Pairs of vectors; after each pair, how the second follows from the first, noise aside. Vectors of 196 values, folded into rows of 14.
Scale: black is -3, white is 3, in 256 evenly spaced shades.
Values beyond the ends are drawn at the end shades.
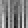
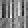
wrapped around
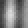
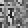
sign-scrambled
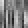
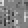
partly zeroed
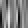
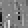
partly zeroed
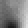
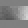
partly zeroed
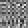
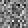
sign-scrambled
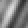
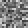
shuffled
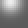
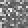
shuffled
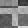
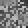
sign-scrambled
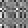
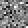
shuffled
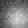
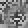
sign-scrambled
